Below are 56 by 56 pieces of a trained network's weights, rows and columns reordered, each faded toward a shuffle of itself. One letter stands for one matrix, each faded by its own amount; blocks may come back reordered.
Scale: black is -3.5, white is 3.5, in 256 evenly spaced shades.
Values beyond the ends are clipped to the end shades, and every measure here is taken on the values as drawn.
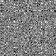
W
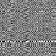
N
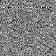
W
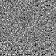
W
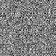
W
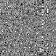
W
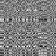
N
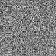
W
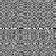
N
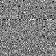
W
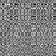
N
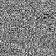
W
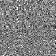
W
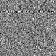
W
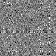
W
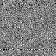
W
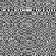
N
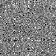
W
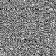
W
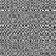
N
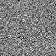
W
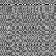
N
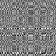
N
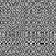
N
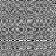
N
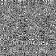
W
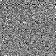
W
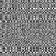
N
